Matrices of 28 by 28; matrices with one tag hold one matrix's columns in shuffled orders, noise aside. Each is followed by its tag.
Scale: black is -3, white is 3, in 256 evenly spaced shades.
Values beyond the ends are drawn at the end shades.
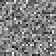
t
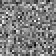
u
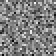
t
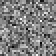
u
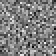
u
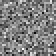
t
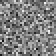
t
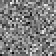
t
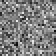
u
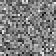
t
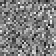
u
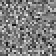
u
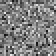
u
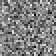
t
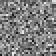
t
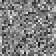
u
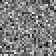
u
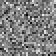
t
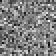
u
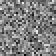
t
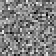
t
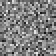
t
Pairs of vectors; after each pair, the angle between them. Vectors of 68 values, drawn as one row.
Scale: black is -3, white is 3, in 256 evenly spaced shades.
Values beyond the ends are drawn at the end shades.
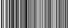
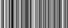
partly aligned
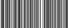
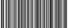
partly aligned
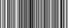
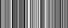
orthogonal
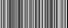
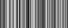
orthogonal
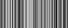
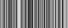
partly opposed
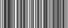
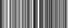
partly opposed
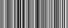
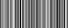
partly aligned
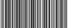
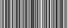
nearly parallel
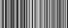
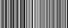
nearly parallel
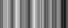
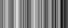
nearly parallel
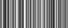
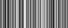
nearly parallel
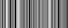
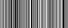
orthogonal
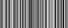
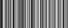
partly aligned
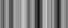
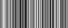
partly opposed
